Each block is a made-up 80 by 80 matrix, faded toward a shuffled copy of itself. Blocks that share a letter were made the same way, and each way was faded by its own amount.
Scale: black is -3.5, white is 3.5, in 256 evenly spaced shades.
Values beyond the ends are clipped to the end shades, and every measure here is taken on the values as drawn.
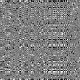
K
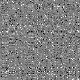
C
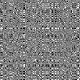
K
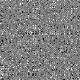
C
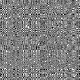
K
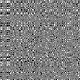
K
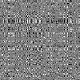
K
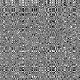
K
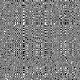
K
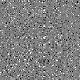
C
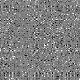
C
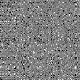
C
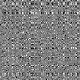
K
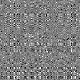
K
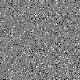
C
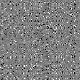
C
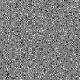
C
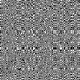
K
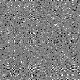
C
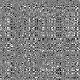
K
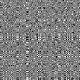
K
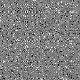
C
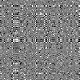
K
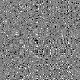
C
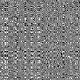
K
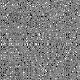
C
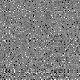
C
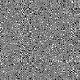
C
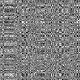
K
